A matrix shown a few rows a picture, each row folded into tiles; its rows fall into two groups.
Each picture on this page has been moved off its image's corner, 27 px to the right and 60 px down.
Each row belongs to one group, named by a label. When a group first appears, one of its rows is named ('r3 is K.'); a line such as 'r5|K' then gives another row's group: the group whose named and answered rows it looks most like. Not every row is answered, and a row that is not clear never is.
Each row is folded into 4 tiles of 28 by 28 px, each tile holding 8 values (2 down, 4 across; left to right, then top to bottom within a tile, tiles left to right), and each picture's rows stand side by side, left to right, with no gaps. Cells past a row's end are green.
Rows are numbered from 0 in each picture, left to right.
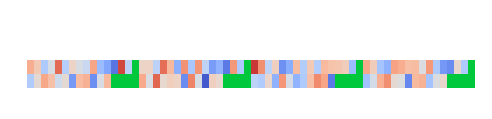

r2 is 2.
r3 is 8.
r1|8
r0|8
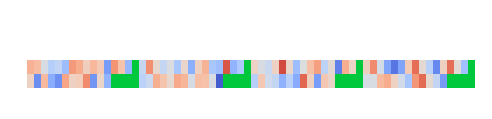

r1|2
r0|2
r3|2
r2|8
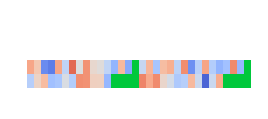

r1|8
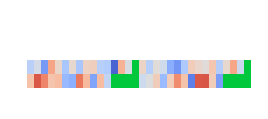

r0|8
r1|2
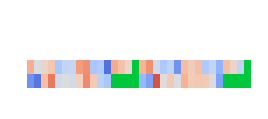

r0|2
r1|2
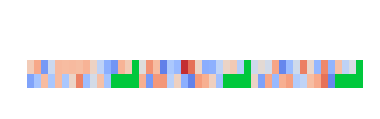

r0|8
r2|2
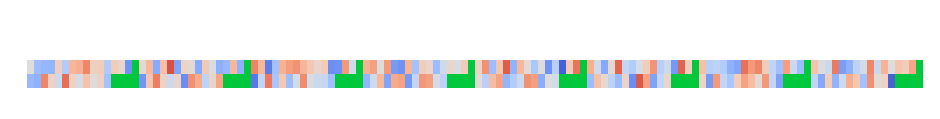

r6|2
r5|8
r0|2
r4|8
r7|2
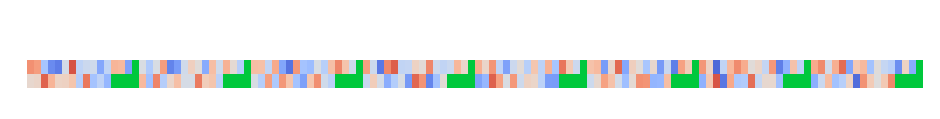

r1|2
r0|2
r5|8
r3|8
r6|8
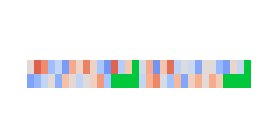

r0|2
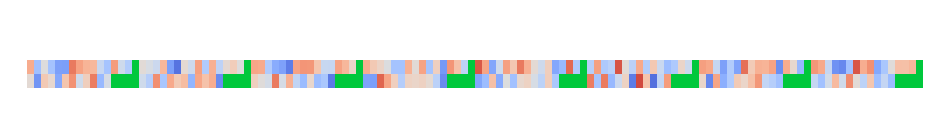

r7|2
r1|2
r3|2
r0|2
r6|2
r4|8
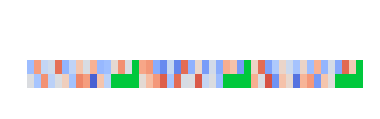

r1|2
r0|8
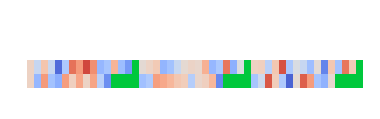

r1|2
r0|2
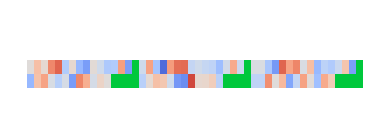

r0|8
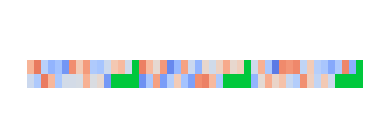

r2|8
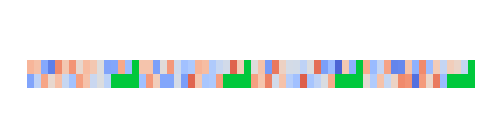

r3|2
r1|8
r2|8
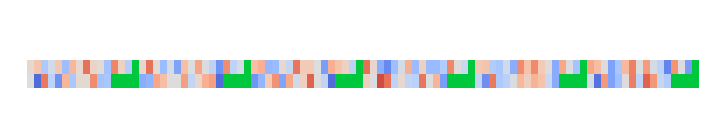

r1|2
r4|2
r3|2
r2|2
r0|2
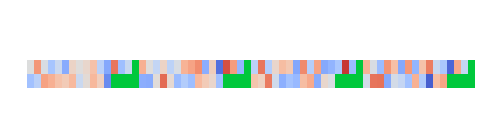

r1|2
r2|8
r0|2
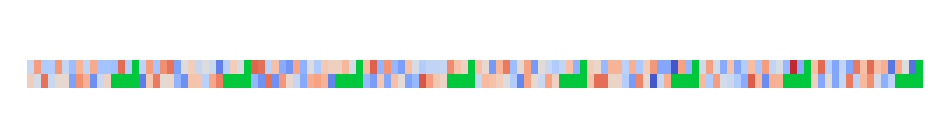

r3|2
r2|2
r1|8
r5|8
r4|8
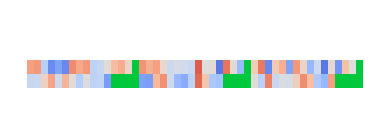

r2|8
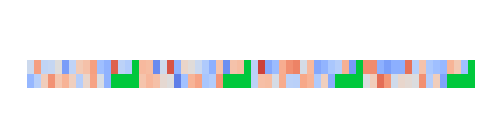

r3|2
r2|8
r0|2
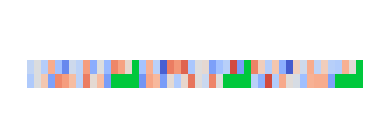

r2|2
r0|2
